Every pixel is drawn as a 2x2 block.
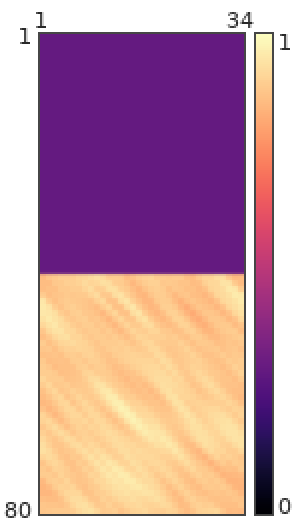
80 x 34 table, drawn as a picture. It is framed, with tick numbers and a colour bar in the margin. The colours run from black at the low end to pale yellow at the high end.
It is made of 2 by 1 panels. Panel 1,1: low, flat. Panel 2,1: very high, slanting down to the right, faint in contrast.
